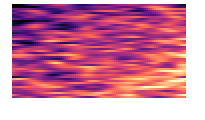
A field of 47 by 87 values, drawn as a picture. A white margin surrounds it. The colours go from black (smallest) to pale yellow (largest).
Neither half mirrors the other. The ninth with the lowest average is the top left. Streaks run across, left to right. The bottom right is the ninth with the highest average. There is an overall slope up to the bottom right.
